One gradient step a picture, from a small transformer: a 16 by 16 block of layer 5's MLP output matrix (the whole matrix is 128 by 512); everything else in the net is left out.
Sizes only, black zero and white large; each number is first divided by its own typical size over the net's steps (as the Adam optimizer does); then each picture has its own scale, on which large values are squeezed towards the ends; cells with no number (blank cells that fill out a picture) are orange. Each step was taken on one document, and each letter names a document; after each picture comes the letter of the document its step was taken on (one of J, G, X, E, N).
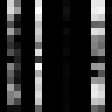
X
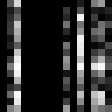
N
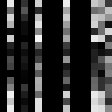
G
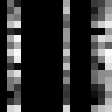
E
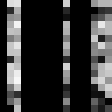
E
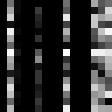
G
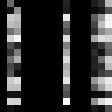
E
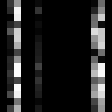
N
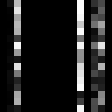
N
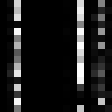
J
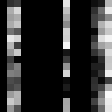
E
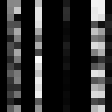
X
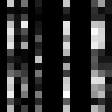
G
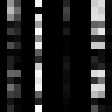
X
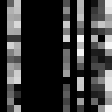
E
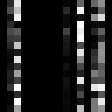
N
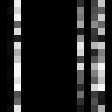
N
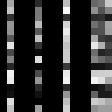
G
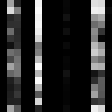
X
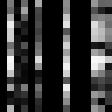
G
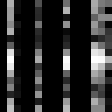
G
